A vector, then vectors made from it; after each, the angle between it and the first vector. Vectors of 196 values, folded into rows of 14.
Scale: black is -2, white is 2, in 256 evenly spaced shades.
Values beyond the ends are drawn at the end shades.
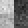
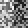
partly aligned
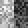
nearly parallel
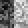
nearly opposite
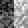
nearly opposite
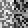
partly aligned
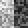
nearly parallel
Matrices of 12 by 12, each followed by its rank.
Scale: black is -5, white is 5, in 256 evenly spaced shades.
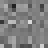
two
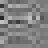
two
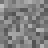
full rank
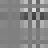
one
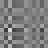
one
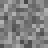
full rank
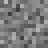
full rank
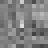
two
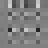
one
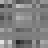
one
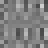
two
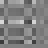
one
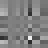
one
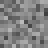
full rank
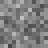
full rank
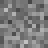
full rank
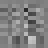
two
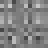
two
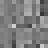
two
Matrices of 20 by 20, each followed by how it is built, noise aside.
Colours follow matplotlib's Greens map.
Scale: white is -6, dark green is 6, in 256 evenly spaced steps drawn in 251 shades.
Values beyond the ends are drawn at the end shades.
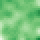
smooth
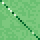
diagonal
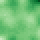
smooth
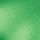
smooth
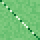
diagonal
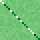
diagonal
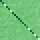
diagonal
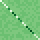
diagonal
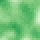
smooth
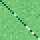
diagonal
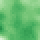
smooth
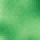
smooth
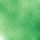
smooth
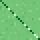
diagonal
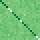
diagonal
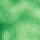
smooth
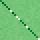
diagonal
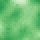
smooth
